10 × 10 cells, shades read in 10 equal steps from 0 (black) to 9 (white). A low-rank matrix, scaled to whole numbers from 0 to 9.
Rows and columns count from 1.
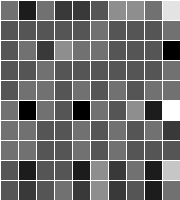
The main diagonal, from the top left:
4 3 2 3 4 4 4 3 1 4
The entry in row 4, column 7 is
3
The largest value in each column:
4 4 4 5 4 5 5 5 4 9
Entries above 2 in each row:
7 10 8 10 10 7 9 10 6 6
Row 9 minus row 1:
-1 0 -1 1 -1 2 -3 -1 -3 -1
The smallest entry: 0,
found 3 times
